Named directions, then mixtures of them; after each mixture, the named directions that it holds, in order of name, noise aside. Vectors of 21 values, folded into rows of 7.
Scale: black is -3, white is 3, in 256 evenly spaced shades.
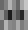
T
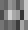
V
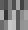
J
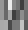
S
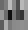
T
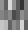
S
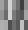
S, V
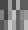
J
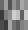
S, V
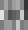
V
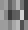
V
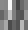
S, V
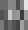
V
